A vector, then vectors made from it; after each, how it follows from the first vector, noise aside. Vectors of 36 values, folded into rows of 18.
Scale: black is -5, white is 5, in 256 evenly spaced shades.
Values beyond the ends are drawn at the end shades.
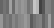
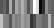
scaled up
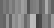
wrapped around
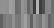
sign-scrambled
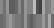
sign-scrambled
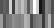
scaled up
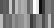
scaled up
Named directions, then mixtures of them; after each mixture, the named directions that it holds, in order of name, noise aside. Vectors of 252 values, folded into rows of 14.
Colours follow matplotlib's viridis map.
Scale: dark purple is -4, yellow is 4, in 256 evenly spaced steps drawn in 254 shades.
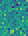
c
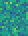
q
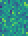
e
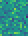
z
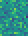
z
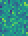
e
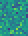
c, z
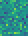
z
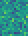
z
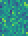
e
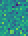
c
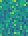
c, z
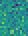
c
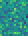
z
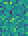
e, q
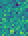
c, e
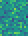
z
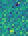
c, e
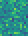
z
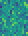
e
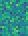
q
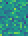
z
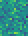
z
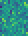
e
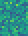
q
